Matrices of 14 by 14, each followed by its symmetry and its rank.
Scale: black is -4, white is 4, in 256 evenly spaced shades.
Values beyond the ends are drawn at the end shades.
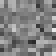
neither, rank three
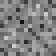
symmetric, full rank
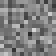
antisymmetric, full rank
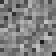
symmetric, full rank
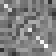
symmetric, full rank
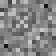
symmetric, full rank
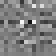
neither, rank three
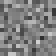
antisymmetric, full rank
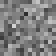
antisymmetric, full rank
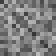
symmetric, full rank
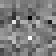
neither, rank three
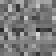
neither, rank three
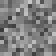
antisymmetric, full rank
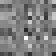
neither, rank three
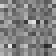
neither, rank three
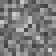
symmetric, full rank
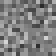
antisymmetric, full rank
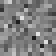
antisymmetric, full rank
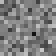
symmetric, full rank
